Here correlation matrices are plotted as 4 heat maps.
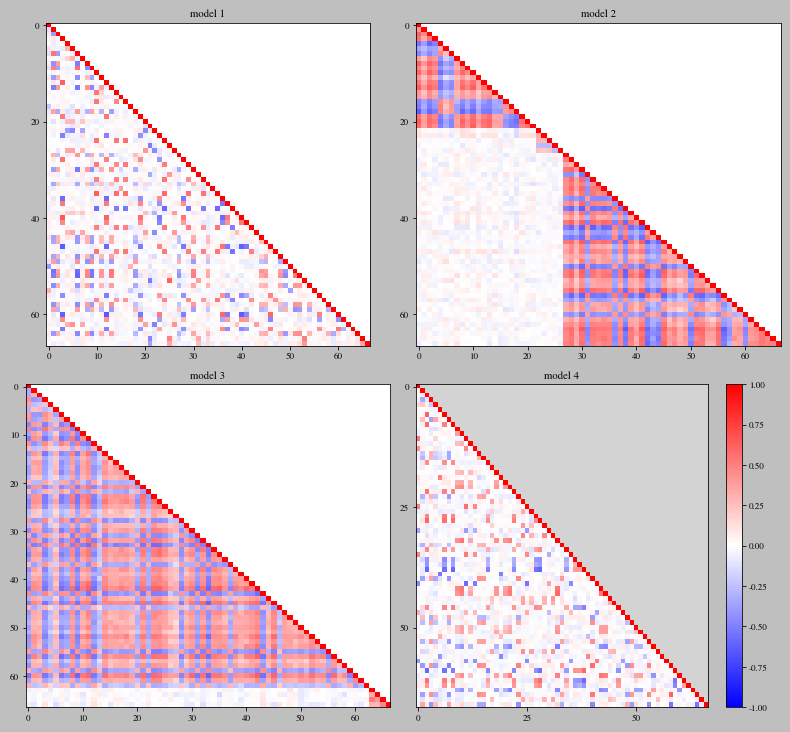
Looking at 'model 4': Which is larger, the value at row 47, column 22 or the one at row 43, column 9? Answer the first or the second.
the second
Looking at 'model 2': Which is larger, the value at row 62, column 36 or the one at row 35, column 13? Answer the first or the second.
the second
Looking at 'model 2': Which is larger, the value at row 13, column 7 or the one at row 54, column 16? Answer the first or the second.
the first
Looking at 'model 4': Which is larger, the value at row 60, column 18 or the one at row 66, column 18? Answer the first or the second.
the first
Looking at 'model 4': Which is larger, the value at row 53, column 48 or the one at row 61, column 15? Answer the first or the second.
the second
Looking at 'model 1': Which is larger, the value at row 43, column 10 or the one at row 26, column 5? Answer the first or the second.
the second
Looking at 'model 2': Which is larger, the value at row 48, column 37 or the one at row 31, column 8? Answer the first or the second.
the first
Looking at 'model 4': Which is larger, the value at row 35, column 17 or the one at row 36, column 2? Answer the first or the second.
the first
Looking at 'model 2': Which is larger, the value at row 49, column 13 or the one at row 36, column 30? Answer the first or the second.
the first
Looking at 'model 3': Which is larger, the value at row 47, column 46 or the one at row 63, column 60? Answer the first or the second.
the second
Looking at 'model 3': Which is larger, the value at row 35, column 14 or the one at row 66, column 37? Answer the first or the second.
the first
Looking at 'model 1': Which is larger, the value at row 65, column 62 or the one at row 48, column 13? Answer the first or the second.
the second
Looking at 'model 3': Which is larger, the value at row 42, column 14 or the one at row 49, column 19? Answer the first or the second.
the first
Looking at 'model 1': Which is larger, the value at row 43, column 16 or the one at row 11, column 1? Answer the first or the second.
the first
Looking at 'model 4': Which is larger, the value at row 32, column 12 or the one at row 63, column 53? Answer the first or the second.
the first
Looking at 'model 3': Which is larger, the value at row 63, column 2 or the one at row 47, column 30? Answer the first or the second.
the second
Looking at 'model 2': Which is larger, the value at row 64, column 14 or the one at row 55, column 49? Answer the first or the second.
the second
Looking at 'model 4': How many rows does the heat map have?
67
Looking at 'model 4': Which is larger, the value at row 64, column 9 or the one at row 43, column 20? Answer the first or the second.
the second
